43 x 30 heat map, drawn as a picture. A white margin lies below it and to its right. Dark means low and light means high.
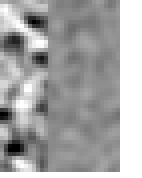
Ninth with the highest average: middle left. Seam: vertical, 40% of the way across, the right part calmer. Mirror symmetry: none. Histogram: heavy tails on both sides.
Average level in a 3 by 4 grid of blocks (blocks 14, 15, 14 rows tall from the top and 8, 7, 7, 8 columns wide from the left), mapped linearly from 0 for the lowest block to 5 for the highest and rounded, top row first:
3 2 0 1 / 5 1 1 1 / 0 1 1 1
